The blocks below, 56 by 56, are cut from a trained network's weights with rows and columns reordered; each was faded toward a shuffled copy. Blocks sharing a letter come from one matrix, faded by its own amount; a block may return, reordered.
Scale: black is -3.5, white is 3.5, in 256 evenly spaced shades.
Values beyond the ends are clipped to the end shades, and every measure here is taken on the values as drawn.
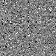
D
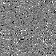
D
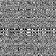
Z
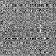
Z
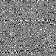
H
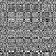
Z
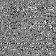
H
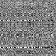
Z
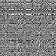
Z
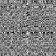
Z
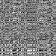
Z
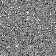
D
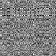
Z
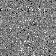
D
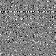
H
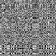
Z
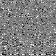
H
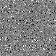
D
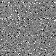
D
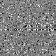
H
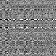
Z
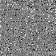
D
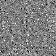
D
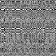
Z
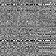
Z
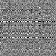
Z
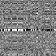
Z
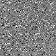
H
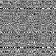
Z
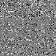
H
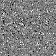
D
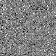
D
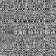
Z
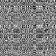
Z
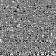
H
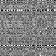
Z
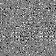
H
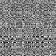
Z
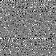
H
